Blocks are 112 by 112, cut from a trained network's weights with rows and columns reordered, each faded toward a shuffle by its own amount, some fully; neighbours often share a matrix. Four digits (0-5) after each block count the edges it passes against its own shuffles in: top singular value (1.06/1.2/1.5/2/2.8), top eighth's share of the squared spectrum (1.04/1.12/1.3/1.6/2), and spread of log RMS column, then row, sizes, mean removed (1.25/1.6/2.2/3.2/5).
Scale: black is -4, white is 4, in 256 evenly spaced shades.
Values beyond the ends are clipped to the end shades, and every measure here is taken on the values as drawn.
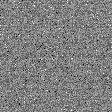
1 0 0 0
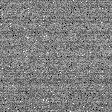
3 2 0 0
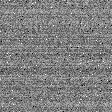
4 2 0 0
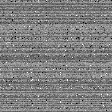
5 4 2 1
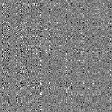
4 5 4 3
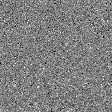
2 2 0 1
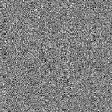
4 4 2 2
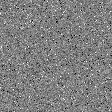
0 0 0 0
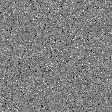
0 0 0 0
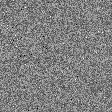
0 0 0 0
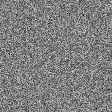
2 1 0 0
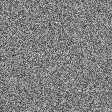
0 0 0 0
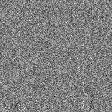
3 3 0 1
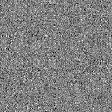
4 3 1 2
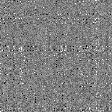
3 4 2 3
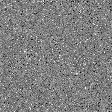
1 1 0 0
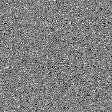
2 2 0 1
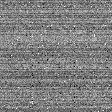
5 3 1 1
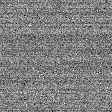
3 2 0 0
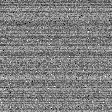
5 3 1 1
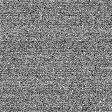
3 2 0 0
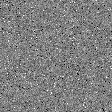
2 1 0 0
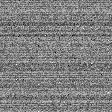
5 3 0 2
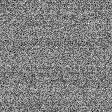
2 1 0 0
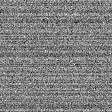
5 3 0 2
